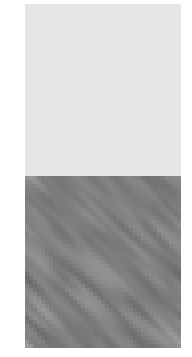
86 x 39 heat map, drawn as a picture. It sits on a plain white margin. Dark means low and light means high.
It is made of 2 by 1 panels. Panel 1,1: very high, flat. Panel 2,1: middling, slanting down to the right, faint in contrast.
